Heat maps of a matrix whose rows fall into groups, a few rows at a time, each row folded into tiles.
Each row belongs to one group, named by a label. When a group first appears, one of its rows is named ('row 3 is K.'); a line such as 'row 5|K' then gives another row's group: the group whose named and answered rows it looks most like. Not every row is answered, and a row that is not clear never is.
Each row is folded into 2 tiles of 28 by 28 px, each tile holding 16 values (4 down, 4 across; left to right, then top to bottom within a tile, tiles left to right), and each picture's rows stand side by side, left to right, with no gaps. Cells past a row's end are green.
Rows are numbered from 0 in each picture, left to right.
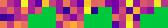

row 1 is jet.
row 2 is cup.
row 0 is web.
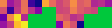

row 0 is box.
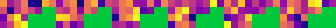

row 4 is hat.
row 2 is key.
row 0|box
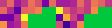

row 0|hat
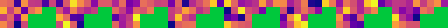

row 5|box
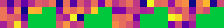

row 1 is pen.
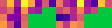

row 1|web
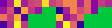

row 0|cup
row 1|jet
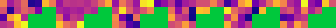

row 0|box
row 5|web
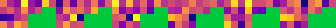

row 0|web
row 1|pen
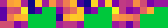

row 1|key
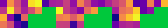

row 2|key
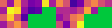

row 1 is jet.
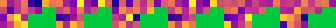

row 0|box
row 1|web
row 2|pen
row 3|web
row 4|hat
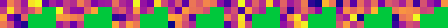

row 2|web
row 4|cup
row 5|box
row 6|pen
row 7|key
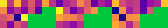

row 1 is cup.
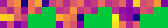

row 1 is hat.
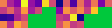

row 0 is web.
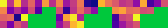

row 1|box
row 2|key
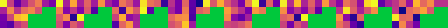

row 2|jet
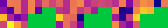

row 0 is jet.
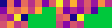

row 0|pen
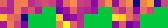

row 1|jet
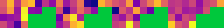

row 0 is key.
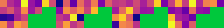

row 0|web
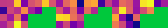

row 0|cup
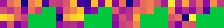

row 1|key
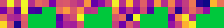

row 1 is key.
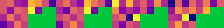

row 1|jet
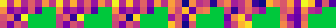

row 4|box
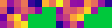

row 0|box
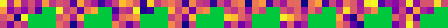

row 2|key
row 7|cup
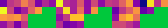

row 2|key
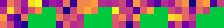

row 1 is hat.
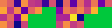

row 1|pen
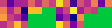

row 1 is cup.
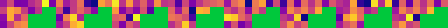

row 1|box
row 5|pen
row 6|key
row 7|pen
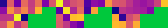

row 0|pen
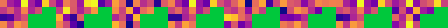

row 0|web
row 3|web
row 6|web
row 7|cup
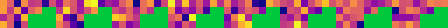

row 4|box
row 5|cup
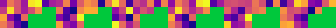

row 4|hat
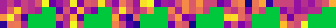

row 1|cup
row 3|jet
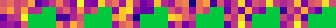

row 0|key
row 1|web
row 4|cup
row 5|cup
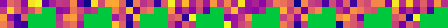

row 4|hat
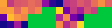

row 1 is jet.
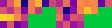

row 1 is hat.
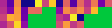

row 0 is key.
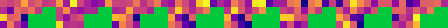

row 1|hat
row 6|jet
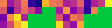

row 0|box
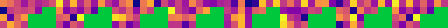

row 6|cup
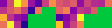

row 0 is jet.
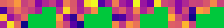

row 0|jet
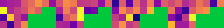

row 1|key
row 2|pen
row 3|hat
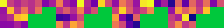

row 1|web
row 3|pen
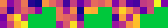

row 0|box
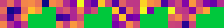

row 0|hat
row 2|jet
